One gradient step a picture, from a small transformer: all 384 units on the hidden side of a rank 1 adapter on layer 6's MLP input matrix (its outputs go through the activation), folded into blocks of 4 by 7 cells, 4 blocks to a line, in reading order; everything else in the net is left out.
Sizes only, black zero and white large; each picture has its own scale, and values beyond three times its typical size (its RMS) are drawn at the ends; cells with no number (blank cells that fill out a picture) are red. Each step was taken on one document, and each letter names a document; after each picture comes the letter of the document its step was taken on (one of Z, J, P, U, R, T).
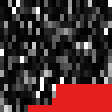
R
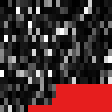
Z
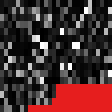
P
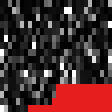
R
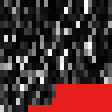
R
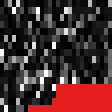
R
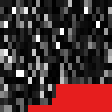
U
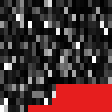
Z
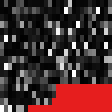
R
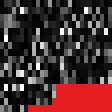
P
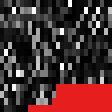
P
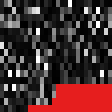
P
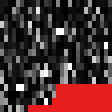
Z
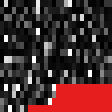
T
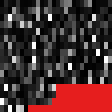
T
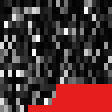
Z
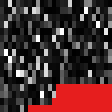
U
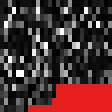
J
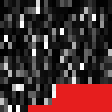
T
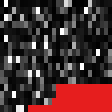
T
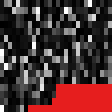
R
